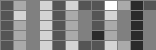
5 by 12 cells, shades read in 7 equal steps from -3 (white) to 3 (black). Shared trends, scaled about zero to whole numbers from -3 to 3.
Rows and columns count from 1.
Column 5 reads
1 1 1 1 1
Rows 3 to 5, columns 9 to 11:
-1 0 2 | -1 0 2 | -2 -1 2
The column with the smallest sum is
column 4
